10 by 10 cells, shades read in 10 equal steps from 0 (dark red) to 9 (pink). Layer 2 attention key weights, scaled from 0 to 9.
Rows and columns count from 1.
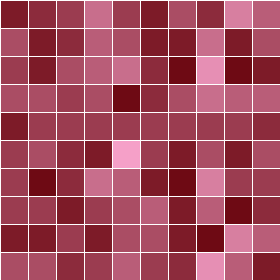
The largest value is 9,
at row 6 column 5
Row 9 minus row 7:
-2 1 1 -5 -1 3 1 -7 4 2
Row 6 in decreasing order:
9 4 4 4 3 3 2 1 1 1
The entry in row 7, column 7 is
0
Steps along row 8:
same down up up up down up down up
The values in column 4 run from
1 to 6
